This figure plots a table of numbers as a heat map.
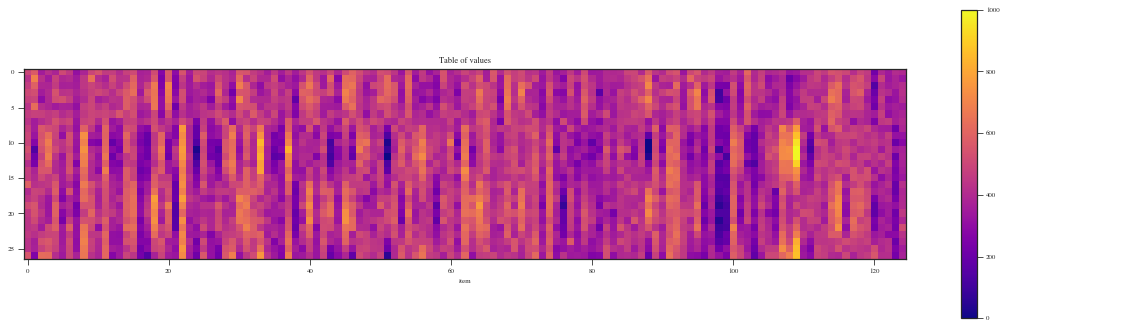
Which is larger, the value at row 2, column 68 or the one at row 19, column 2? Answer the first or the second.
the first
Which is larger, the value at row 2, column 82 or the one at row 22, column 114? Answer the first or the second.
the second
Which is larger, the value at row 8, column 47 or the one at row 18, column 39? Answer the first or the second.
the first
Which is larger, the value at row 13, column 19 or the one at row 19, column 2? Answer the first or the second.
the first
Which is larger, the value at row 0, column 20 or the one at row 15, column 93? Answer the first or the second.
the first
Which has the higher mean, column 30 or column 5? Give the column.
30
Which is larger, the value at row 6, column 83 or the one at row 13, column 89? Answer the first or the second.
the second
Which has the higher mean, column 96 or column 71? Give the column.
71
